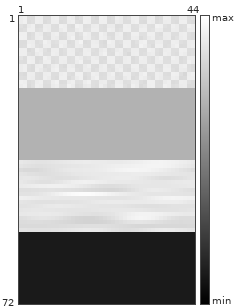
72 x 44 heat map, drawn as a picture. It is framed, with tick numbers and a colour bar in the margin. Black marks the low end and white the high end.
It is made of 4 by 1 panels. Panel 1,1: very high, checkered, faint in contrast. Panel 2,1: high, flat. Panel 3,1: very high, streaked across, faint in contrast. Panel 4,1: very low, flat.
